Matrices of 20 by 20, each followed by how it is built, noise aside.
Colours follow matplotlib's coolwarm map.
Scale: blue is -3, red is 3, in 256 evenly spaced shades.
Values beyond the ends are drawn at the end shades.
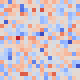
noise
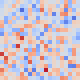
noise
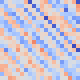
Toeplitz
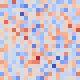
noise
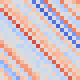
Toeplitz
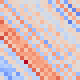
Toeplitz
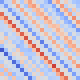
Toeplitz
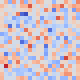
noise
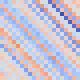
Toeplitz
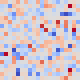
noise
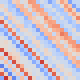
Toeplitz
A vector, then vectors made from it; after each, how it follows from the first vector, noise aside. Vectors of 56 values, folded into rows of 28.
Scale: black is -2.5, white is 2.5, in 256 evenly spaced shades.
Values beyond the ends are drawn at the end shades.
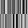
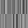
shrunk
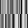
sign-scrambled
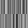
shrunk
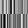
reversed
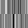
partly zeroed
